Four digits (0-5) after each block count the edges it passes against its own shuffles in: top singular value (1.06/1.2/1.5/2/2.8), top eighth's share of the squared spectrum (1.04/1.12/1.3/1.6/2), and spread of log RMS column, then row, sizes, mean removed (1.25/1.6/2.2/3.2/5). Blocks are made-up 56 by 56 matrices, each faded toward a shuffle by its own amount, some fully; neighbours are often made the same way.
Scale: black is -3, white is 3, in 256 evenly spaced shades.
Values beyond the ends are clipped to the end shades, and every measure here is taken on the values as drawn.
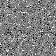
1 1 0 0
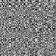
4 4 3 3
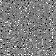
3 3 1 1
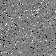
1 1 0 0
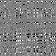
4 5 3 3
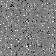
3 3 1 1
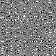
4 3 2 2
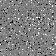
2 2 1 1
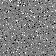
1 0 0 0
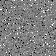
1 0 0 0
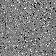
0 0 0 0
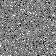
0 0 0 0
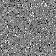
2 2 0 0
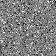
0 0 0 0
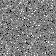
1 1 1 0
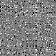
3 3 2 2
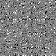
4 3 1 2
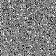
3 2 0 0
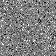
1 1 0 0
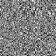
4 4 2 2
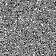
0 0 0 0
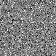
1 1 0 0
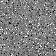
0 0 0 0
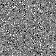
1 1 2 0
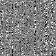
1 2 3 0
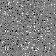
3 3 1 0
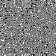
3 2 1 1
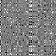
4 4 3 2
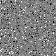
3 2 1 0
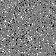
2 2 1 0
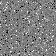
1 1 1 0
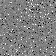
1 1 0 0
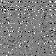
4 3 1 2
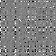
4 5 3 3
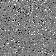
2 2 0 0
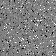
0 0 0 0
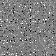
2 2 2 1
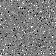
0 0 0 0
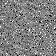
0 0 0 0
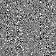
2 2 2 0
